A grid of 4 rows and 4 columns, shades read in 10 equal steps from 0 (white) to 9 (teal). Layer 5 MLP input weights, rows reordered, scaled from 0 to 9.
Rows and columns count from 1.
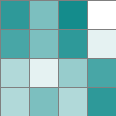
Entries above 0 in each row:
3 4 4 4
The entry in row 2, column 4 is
1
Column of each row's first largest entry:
3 3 4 4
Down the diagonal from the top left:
8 5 4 8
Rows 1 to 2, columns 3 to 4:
9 0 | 8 1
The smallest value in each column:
3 1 3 0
